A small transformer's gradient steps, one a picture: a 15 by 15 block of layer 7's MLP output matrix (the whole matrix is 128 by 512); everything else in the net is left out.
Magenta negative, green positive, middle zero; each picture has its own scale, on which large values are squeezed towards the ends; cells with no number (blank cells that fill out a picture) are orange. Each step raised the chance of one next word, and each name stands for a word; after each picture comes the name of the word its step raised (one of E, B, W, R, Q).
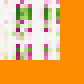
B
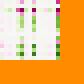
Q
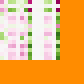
Q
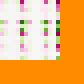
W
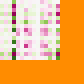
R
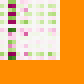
R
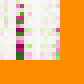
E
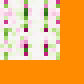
B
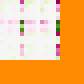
W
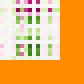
Q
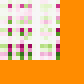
E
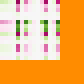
W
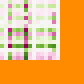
E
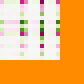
W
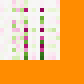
E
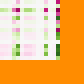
Q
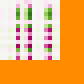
B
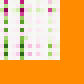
Q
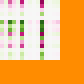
W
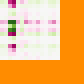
W
